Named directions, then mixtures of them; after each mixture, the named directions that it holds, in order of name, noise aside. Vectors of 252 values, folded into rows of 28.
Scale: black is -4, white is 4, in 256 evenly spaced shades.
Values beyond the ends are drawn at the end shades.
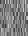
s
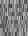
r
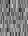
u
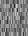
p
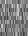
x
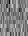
u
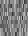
r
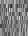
r, u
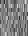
r, s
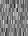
p, s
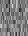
u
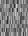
p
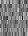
r, x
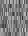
r, s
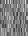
s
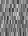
p, x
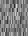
p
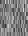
s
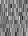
p, r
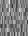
u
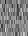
x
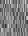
s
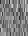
s, u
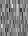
u, x
